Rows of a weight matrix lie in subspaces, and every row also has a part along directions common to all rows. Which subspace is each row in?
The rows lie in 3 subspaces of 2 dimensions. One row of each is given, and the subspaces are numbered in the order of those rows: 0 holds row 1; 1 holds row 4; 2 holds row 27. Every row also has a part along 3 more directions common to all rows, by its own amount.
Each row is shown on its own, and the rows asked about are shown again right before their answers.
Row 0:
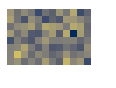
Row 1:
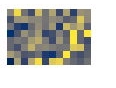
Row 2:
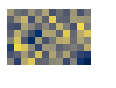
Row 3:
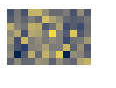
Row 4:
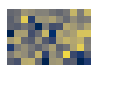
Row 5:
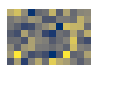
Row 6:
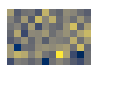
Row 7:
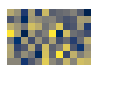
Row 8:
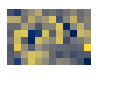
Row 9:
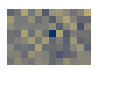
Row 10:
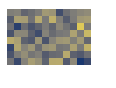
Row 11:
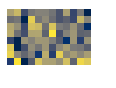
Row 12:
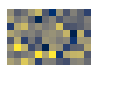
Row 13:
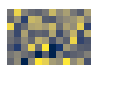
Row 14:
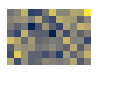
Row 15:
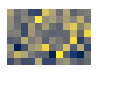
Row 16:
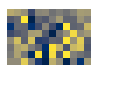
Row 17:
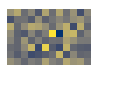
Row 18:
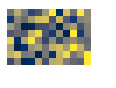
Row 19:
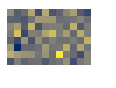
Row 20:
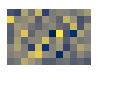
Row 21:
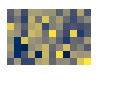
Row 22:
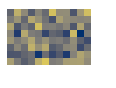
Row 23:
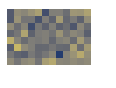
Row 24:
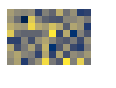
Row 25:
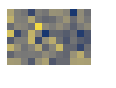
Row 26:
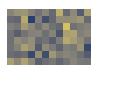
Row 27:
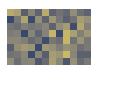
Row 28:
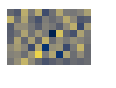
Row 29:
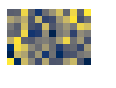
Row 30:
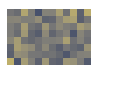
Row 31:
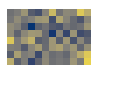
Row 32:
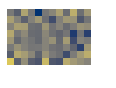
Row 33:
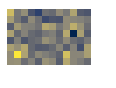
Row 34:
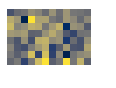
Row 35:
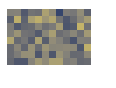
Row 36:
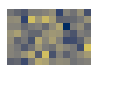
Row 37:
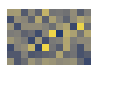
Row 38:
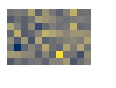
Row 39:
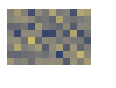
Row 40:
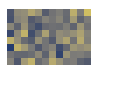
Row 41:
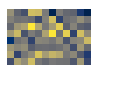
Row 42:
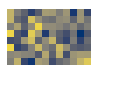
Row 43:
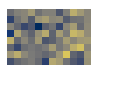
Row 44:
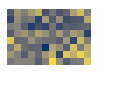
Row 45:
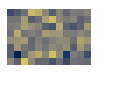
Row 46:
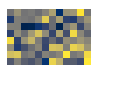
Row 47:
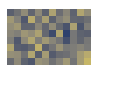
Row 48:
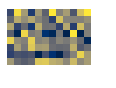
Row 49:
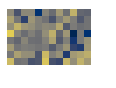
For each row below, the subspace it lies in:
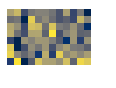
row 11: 0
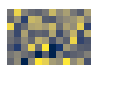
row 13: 0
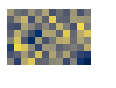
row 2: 2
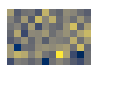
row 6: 1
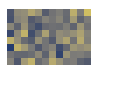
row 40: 1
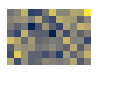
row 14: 0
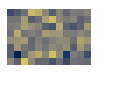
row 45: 0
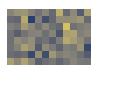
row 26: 2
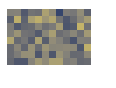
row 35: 2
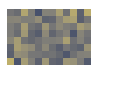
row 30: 0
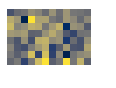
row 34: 2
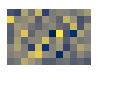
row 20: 2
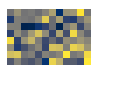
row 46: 1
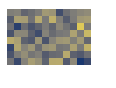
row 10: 2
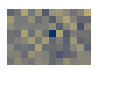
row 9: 2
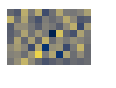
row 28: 2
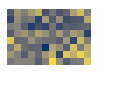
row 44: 1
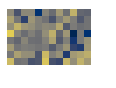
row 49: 0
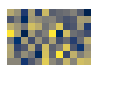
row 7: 2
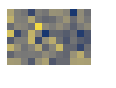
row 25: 1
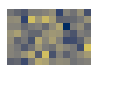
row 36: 2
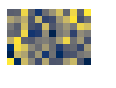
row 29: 0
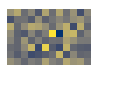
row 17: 2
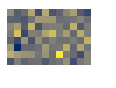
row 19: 1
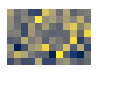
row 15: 1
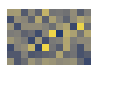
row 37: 2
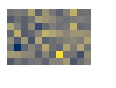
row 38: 1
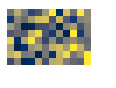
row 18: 1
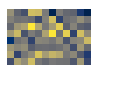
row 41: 0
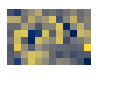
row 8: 2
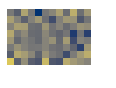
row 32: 0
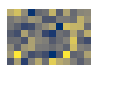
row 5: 0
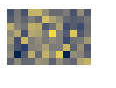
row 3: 0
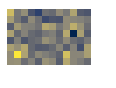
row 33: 0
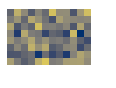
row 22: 1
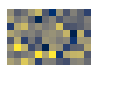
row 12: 1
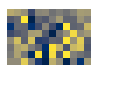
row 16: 2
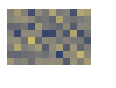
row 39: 1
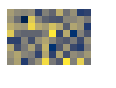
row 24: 0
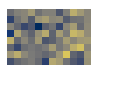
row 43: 1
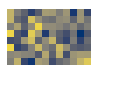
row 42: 1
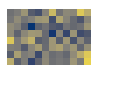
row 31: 0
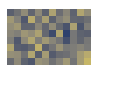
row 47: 2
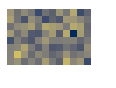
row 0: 0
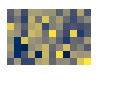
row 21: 0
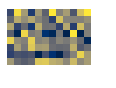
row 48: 1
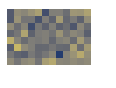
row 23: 1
